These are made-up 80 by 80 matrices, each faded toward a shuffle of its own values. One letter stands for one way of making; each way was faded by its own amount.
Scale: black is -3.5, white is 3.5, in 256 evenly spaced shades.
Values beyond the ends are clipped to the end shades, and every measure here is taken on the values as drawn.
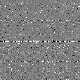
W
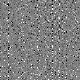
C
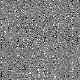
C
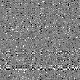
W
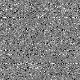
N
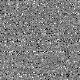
N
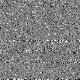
N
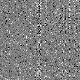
C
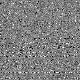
N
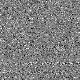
N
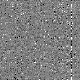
C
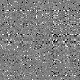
W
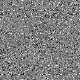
N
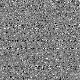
N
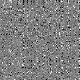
C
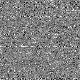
N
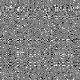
W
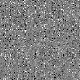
C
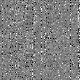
C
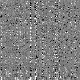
C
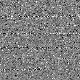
N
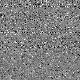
N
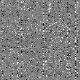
C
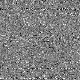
N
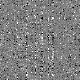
C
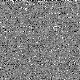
N
